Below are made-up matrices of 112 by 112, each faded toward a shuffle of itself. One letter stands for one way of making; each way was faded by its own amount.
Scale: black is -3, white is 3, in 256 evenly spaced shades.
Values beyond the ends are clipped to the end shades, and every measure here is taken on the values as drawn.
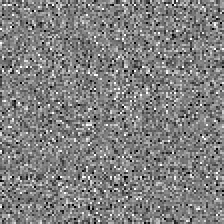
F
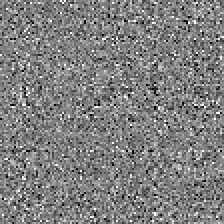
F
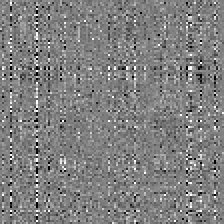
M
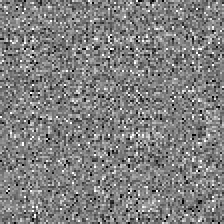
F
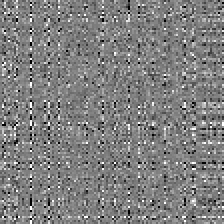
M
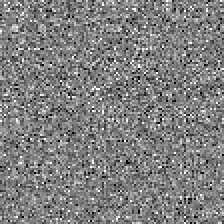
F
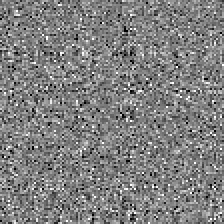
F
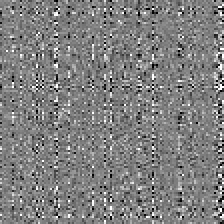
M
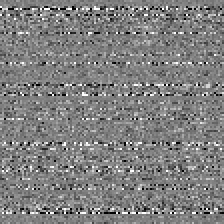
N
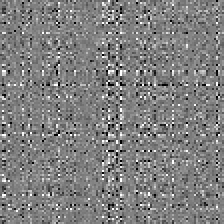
M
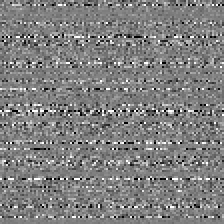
N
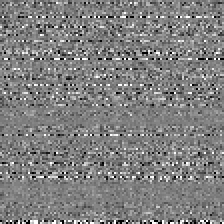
N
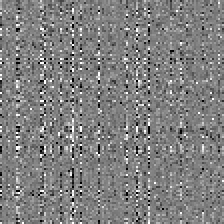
M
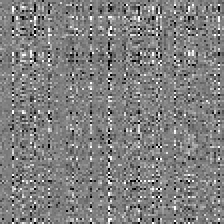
M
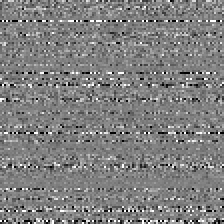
N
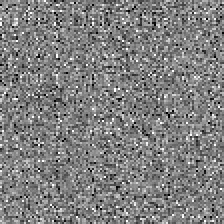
F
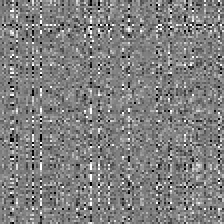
M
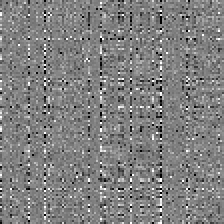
M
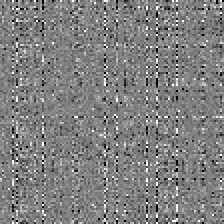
M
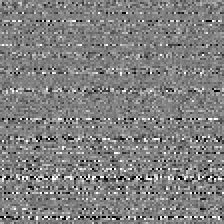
N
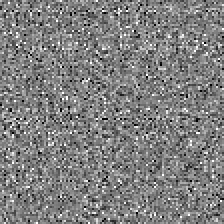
F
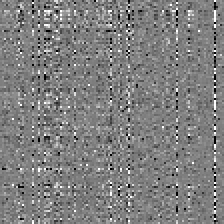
M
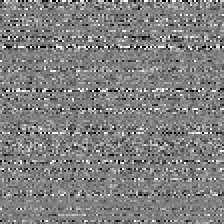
N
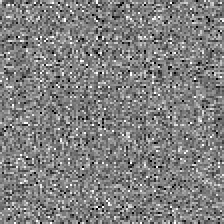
F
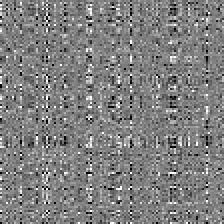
M
